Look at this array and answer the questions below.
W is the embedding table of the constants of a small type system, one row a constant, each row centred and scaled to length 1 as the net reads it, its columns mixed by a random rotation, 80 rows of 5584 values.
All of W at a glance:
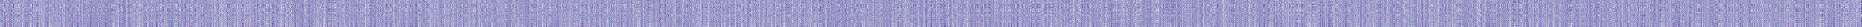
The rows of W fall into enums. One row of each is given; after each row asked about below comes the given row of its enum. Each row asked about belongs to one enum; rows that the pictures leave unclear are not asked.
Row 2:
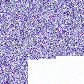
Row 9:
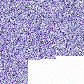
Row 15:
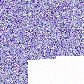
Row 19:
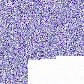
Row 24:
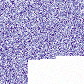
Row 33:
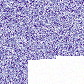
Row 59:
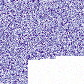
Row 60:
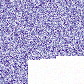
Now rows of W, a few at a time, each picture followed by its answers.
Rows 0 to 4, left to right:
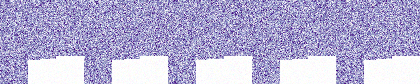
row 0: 60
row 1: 24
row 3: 9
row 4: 60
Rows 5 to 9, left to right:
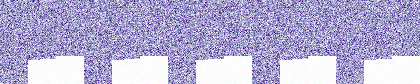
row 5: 59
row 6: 60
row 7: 15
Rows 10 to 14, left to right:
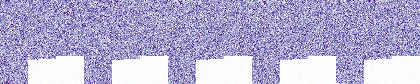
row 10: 2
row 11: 33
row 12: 24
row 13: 24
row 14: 59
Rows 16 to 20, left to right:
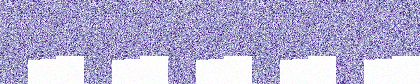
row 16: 19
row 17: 19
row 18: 24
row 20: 2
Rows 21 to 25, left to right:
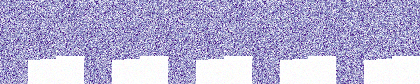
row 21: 9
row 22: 24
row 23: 9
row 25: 60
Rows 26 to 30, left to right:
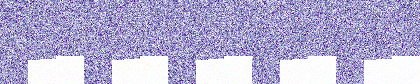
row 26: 33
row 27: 60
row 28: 60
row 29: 24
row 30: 9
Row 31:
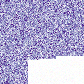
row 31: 2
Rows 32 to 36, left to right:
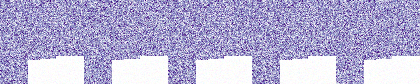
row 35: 60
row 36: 59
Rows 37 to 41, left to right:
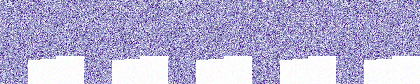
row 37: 19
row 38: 9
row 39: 24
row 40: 60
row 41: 19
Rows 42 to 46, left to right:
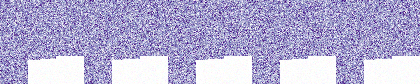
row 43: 2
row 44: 15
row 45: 15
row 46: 2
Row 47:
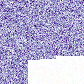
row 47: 33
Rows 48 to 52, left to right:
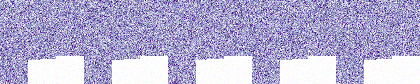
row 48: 24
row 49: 33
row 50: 2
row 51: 9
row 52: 19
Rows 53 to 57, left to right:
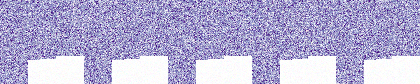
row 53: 15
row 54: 24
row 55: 33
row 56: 60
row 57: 59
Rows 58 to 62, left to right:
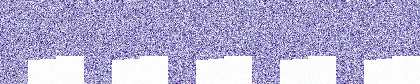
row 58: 9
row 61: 19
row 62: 60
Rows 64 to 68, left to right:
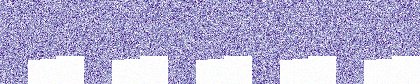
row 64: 19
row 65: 9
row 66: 33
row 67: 60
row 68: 9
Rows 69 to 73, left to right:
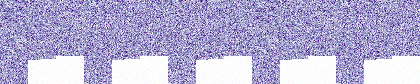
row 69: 33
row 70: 19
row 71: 59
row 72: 33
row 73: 19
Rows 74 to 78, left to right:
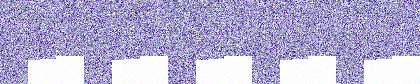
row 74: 9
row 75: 15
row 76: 60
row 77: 19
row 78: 19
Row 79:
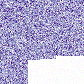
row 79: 33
